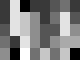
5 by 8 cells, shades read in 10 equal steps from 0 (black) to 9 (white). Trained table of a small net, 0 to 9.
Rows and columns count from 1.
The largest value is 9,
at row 5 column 3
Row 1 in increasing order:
0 2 2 2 2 3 4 8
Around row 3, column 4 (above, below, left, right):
5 5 7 3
